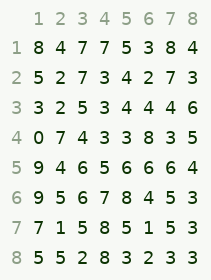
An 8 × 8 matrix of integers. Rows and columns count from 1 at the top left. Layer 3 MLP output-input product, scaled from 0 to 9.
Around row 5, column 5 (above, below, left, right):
3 8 5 6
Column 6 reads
3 2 4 8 6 4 1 2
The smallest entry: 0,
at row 4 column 1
